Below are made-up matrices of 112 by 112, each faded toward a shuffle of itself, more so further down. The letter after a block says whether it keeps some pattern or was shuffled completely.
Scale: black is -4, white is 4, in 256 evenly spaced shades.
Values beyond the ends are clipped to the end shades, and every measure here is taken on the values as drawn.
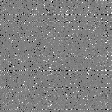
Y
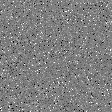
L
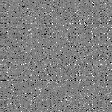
Y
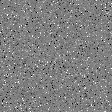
L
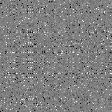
Y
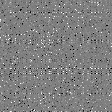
Y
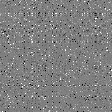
Y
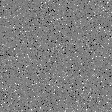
L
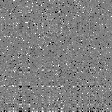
Y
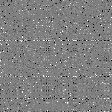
Y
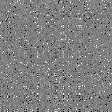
Y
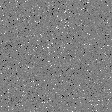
L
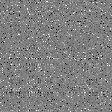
Y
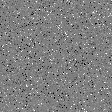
L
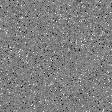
L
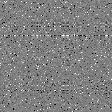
Y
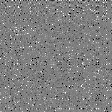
Y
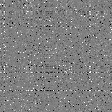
Y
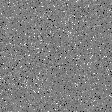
L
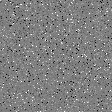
L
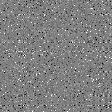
Y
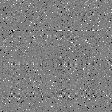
Y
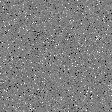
L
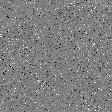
L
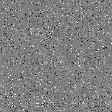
Y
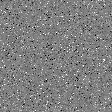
L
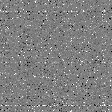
Y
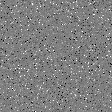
L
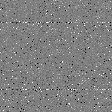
Y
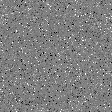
L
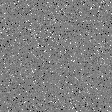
L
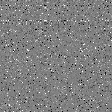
Y
